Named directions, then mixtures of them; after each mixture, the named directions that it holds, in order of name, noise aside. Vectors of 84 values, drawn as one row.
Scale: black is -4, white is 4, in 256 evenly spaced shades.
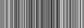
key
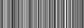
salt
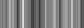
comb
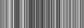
comb, key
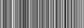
salt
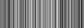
key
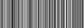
salt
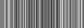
key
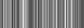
comb, salt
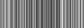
key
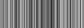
key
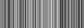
key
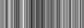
comb, key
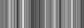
comb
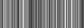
comb, salt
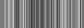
comb, key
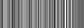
salt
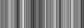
comb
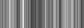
comb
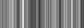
comb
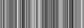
comb, key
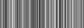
comb, salt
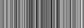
key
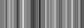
comb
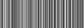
salt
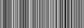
key, salt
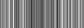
comb, key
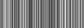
key, salt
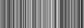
key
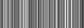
comb, salt
